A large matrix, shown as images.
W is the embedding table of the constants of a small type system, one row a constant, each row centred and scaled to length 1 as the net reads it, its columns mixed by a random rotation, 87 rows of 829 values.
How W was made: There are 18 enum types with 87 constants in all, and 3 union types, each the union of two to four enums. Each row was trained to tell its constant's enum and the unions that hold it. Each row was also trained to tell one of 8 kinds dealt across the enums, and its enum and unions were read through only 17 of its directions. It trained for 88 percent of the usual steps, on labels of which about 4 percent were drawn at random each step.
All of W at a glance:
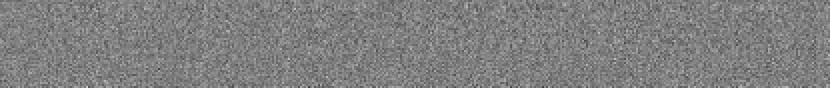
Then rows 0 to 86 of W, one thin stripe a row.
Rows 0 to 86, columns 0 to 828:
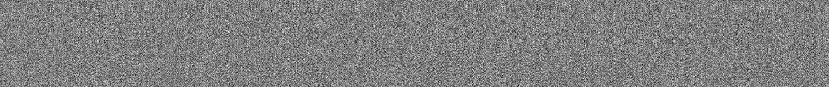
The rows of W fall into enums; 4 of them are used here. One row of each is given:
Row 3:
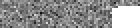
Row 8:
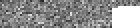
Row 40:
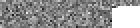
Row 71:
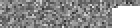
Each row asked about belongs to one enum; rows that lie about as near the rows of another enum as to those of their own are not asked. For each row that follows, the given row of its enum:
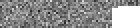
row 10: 71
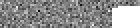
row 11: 71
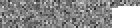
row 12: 3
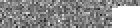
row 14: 40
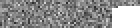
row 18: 3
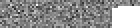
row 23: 71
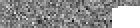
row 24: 40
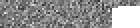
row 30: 71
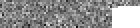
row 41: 40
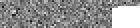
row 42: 40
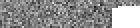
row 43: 3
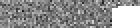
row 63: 40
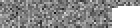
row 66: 40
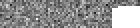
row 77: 8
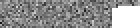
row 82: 71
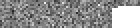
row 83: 3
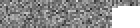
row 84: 71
